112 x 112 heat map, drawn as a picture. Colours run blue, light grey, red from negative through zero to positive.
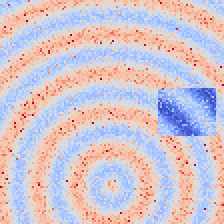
An odd patch, lower than its surroundings, sits in the middle right. No overall slope runs across the table. The middle right is the ninth with the lowest average. Concentric rings centre on the bottom middle.
